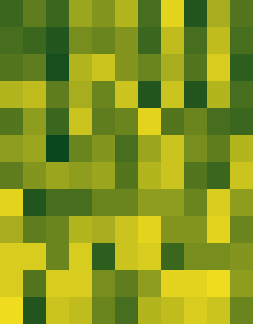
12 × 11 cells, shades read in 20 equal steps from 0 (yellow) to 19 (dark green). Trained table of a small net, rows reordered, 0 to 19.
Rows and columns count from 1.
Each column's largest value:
15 17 19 14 16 14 17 15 17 15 16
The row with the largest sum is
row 2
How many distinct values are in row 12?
8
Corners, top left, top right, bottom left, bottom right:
15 13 0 11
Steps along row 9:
up down down up down down up same down up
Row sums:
114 127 108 97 116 105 95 105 74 82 59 74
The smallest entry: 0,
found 2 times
